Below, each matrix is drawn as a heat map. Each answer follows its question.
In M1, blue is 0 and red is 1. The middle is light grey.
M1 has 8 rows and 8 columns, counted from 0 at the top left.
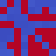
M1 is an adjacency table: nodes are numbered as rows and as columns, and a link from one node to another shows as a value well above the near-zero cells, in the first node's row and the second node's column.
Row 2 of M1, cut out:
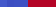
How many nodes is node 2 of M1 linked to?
4
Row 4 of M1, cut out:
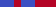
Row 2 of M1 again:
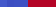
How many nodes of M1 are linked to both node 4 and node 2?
3
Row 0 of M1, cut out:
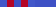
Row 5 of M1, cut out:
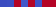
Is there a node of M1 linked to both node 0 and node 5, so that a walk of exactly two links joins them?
no
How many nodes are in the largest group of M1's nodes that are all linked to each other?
5
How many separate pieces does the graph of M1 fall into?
1
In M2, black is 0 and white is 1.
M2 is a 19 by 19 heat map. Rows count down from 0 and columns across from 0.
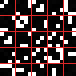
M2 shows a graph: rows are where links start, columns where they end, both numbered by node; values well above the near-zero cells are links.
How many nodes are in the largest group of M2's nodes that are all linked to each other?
3
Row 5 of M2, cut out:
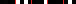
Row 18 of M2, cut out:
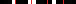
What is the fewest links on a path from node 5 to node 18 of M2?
3
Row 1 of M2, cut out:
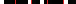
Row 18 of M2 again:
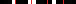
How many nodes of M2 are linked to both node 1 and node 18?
1
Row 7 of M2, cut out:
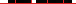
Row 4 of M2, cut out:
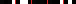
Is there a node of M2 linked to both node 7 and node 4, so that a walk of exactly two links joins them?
no
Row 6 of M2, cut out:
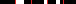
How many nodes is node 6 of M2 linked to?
4
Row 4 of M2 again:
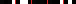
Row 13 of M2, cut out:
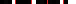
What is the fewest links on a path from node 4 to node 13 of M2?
2
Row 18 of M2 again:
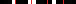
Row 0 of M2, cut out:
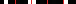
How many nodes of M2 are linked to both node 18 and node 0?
2
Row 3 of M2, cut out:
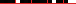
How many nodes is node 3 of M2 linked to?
4
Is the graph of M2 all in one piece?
yes
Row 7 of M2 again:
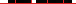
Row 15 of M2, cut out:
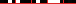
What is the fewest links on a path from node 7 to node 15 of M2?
3
